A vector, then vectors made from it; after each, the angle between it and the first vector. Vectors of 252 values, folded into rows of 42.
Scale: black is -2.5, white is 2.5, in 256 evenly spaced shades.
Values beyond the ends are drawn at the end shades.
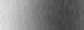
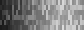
nearly opposite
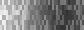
nearly parallel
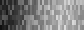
nearly opposite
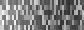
partly aligned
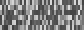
orthogonal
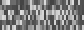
orthogonal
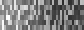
partly aligned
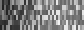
partly opposed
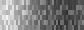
nearly parallel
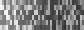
partly aligned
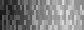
nearly opposite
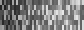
partly opposed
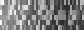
partly aligned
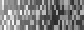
partly aligned
